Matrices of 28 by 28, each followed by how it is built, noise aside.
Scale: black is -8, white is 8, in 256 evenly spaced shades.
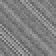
Toeplitz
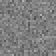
noise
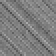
Toeplitz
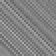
Toeplitz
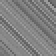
Toeplitz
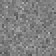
noise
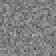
noise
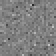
noise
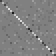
diagonal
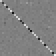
diagonal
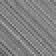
Toeplitz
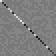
diagonal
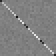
diagonal
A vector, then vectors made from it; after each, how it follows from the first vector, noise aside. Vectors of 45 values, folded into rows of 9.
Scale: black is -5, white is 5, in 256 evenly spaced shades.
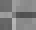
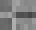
copied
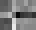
scaled up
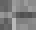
copied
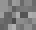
sign-scrambled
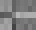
negated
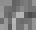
sign-scrambled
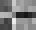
scaled up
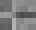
copied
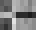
scaled up
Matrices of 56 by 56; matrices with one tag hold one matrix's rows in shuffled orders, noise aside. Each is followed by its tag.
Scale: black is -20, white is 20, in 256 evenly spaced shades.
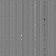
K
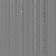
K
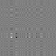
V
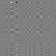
V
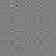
V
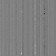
K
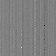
K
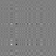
V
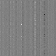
K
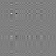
V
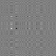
V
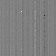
K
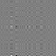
V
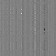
K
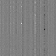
K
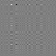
V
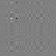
V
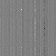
K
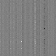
K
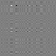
V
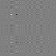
V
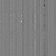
K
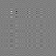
V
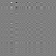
V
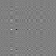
V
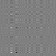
V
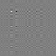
V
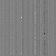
K
